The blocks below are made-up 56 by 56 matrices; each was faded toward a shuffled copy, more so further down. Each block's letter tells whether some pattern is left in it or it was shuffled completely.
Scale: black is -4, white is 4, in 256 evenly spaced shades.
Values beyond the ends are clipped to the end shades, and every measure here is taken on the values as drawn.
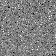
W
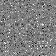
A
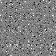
A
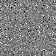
A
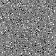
A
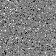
W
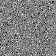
A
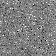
W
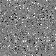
A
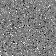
W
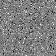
A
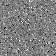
W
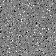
A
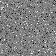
W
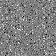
A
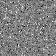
W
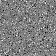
W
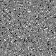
A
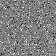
A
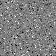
W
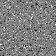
A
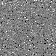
A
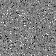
W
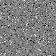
A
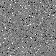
W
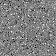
W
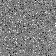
W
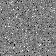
W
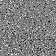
A
